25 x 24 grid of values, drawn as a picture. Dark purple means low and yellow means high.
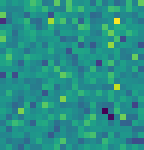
The distribution is heavy-tailed on both sides. The bottom right is the ninth with the lowest average. There are no regular stripes. The halves do not mirror each other. The texture is fine-grained noise.
